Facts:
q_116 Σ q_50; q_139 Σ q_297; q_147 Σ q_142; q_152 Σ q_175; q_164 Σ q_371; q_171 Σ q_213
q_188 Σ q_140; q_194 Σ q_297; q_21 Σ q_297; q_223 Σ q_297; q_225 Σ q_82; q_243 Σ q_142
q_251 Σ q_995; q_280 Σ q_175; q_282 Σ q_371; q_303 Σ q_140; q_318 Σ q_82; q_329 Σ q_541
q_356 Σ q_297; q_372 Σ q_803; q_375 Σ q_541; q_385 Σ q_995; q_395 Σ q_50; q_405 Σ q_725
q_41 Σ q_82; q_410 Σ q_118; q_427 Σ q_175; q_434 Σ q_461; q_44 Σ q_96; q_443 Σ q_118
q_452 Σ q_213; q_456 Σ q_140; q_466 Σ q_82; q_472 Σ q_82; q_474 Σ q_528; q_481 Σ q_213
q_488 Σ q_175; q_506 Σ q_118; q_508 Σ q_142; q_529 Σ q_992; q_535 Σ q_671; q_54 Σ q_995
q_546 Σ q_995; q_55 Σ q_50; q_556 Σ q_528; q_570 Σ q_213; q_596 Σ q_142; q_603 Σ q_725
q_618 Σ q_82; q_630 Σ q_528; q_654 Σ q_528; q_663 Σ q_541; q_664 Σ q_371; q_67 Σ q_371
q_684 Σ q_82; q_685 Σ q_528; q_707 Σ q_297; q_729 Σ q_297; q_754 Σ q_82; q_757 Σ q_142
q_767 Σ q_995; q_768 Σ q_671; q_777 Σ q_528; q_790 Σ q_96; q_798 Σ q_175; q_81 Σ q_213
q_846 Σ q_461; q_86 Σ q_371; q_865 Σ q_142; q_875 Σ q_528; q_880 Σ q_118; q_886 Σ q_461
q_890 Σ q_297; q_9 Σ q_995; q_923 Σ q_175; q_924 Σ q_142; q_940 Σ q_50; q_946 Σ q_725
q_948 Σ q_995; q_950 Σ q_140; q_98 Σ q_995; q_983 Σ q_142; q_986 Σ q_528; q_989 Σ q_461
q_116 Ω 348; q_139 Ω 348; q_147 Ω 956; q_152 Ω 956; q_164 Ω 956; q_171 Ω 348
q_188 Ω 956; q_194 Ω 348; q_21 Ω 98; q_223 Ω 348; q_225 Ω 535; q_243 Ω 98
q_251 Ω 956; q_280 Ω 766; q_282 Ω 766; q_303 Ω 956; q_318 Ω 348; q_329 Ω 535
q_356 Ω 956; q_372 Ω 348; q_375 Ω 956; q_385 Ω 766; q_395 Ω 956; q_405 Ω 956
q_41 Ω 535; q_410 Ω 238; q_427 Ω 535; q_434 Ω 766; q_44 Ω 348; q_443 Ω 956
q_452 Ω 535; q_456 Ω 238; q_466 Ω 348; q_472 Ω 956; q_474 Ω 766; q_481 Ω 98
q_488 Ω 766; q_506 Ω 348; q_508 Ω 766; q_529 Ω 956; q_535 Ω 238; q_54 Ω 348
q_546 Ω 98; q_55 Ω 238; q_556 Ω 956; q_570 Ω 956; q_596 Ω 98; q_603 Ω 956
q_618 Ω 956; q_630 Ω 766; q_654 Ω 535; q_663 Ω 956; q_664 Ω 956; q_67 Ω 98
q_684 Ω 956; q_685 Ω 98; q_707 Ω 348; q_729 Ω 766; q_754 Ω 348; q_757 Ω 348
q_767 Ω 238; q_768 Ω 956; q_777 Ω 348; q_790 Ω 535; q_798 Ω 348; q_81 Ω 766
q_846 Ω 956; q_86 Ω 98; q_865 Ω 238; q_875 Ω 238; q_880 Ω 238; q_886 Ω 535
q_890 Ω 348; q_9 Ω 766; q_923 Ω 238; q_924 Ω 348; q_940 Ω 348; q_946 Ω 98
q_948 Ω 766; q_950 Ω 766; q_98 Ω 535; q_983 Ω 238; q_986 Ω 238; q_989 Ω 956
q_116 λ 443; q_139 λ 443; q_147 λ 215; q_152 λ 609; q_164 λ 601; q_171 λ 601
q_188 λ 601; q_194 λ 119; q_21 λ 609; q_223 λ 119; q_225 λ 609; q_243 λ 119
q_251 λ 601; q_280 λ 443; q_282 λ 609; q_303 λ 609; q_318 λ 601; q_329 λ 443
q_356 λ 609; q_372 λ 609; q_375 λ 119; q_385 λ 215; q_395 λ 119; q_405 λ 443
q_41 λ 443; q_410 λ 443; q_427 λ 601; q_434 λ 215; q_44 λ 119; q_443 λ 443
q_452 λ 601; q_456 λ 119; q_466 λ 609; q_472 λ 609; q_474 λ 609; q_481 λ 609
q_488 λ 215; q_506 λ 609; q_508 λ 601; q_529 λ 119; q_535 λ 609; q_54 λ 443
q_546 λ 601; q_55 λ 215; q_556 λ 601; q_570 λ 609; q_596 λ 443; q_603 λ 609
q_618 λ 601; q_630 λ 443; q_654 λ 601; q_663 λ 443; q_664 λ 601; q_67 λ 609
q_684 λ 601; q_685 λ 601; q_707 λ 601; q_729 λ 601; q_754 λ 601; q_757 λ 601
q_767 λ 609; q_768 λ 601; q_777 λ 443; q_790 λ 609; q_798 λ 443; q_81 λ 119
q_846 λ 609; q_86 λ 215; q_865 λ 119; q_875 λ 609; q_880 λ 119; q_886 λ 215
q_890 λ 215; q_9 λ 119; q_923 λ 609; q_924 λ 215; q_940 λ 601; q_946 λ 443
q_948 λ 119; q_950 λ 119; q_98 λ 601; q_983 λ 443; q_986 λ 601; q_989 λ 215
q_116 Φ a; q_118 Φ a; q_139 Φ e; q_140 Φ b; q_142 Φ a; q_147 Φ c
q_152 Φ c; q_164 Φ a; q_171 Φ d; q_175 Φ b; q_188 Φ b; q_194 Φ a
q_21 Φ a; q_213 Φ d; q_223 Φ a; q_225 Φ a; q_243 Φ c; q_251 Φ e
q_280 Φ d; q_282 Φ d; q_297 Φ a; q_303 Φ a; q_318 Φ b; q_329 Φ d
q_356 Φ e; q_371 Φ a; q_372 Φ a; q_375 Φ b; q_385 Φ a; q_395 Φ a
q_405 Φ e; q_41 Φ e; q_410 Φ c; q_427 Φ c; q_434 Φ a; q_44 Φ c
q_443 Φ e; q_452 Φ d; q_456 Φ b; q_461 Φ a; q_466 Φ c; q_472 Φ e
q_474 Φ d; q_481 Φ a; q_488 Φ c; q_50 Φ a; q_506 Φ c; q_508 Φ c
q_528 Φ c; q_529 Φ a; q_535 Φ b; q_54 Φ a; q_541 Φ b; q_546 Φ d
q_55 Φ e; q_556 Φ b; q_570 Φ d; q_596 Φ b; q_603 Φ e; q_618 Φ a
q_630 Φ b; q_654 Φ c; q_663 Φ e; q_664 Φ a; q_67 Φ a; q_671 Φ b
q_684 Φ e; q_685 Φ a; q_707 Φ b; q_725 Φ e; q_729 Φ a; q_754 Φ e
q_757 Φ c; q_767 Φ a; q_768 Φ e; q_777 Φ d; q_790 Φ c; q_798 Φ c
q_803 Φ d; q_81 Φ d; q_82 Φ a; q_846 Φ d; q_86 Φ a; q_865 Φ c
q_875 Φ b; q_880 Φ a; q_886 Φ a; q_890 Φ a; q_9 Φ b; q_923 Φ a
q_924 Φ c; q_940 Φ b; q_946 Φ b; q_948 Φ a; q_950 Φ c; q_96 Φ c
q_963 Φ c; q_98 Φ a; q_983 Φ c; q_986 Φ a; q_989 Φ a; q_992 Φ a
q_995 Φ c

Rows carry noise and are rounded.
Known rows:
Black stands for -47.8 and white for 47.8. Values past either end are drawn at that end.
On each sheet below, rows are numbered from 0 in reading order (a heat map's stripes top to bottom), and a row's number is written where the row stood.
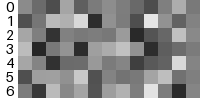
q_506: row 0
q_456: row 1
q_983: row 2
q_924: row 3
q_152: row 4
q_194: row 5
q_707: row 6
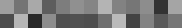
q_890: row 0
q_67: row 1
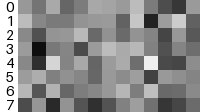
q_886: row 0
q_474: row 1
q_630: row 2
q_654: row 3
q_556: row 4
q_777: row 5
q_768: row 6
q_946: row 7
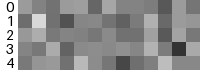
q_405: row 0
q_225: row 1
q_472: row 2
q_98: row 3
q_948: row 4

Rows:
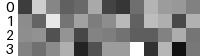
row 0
q_82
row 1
q_986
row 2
q_466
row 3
q_546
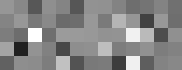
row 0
q_139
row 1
q_41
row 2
q_618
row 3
q_757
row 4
q_375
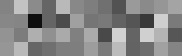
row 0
q_303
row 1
q_790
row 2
q_81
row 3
q_329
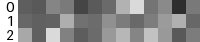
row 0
q_685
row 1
q_44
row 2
q_754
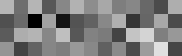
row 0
q_989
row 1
q_243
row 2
q_880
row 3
q_950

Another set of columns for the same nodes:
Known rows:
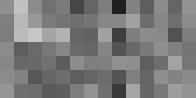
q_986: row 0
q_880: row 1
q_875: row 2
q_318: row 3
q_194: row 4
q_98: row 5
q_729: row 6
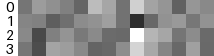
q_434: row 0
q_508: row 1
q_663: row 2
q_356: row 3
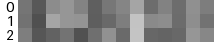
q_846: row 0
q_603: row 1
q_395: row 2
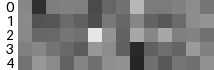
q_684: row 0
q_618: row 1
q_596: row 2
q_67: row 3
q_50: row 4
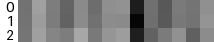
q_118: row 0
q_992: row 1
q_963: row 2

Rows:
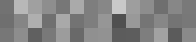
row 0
q_886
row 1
q_725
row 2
q_995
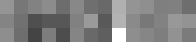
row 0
q_777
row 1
q_948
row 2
q_54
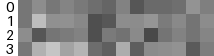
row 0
q_372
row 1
q_767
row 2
q_556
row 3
q_535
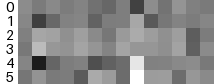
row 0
q_452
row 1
q_188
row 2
q_456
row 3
q_865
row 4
q_251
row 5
q_385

